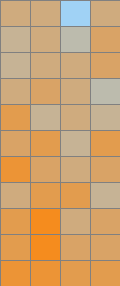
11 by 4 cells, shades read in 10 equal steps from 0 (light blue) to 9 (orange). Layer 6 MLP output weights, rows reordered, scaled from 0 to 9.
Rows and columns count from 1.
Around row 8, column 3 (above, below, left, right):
5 5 7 4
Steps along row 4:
up down down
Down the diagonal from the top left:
5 5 5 3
